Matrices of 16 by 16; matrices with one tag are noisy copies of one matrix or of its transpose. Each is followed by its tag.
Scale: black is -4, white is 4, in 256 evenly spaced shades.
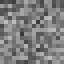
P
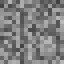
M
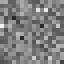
P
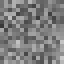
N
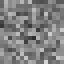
N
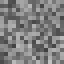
P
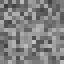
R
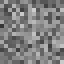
R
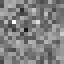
N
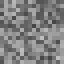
N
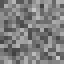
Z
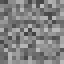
M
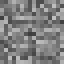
M
